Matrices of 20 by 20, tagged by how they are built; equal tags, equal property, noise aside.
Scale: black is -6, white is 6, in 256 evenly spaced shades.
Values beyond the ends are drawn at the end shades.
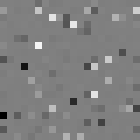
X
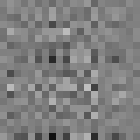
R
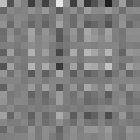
R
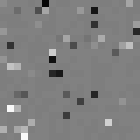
X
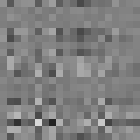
R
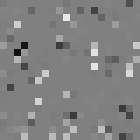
X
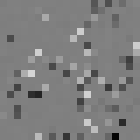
X
